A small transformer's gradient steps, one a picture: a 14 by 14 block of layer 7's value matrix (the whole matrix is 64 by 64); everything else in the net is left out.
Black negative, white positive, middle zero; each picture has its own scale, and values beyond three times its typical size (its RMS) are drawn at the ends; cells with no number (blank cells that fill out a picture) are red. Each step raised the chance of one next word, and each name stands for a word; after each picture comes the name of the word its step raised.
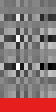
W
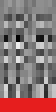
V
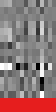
W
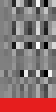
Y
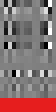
Y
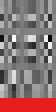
V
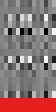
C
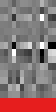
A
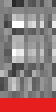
C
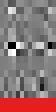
A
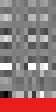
W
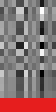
Y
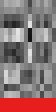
C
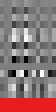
V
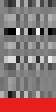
C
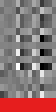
W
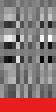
V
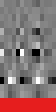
A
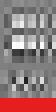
A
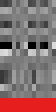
A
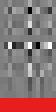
A
